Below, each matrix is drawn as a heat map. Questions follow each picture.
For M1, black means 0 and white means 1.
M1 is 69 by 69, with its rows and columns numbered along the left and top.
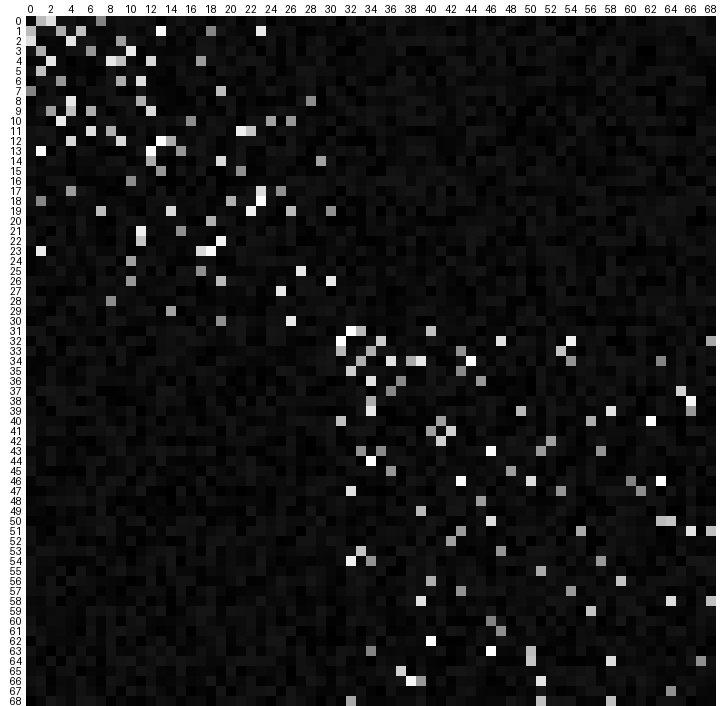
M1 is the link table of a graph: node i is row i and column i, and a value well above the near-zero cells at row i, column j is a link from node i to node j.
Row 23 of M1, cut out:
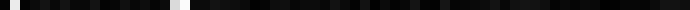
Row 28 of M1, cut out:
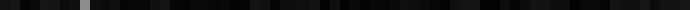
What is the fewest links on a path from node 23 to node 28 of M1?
4
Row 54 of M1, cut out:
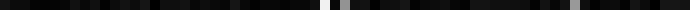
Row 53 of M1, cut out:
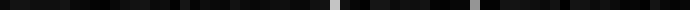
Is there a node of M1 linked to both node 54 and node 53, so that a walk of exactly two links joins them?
no
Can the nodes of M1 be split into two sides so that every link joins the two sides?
no
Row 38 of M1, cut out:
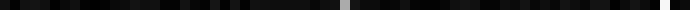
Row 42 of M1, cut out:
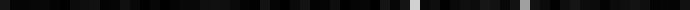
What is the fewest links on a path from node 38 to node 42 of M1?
6
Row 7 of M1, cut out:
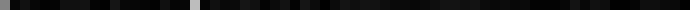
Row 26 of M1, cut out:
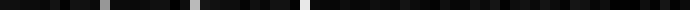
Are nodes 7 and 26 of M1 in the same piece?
yes
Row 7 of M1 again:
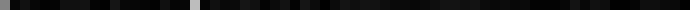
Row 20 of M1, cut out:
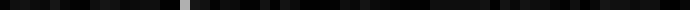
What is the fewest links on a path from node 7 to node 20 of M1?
4
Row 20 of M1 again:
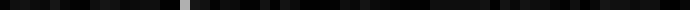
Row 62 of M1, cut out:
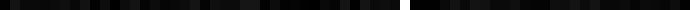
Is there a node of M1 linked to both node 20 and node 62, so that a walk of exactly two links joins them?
no
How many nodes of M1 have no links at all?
0
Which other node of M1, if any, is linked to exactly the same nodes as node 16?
node 24
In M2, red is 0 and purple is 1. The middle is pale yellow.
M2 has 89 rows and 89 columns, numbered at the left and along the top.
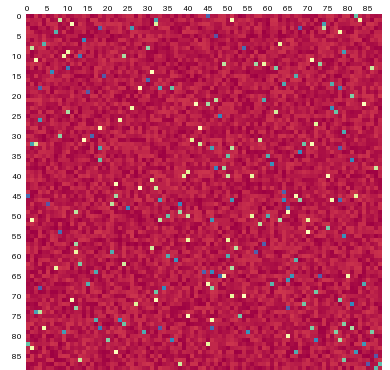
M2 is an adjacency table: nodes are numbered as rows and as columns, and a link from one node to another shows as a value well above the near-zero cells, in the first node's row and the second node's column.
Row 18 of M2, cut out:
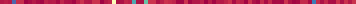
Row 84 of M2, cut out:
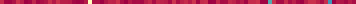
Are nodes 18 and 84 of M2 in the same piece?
no
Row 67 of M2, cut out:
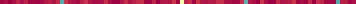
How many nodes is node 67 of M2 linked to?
4
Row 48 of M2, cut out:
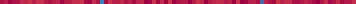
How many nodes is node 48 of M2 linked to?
2
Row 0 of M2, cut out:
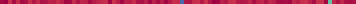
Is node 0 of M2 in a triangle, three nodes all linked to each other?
yes
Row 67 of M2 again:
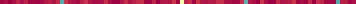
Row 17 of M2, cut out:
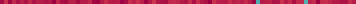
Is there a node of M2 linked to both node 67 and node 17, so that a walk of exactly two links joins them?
no
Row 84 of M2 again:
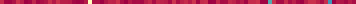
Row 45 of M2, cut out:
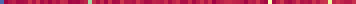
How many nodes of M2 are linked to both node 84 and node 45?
3
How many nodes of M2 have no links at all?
0
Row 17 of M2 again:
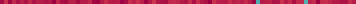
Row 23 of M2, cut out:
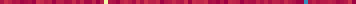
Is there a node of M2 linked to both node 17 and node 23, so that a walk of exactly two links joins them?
yes
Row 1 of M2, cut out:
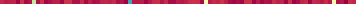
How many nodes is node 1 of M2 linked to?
4
